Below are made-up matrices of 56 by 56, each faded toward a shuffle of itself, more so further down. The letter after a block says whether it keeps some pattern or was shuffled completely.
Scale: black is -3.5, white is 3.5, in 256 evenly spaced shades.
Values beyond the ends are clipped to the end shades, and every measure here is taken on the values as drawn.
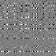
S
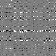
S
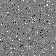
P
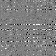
S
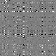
S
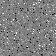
P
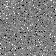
P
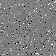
P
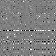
S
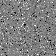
P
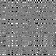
S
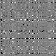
S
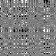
S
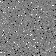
P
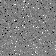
P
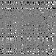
S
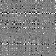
S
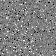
P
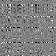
S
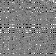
S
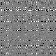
S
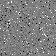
P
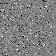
P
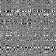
S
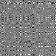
S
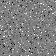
P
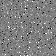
P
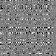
S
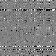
S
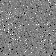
P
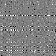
S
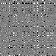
S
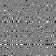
S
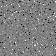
P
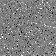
P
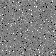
P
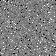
P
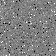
P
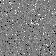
P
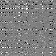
S
